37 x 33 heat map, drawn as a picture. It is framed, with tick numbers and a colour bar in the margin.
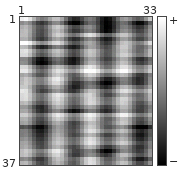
The top middle is the ninth with the lowest average. Upright stripes repeat 4 times across the table. On average the colour sits 50% of the way up the scale. No single row or column stands out from its neighbours.
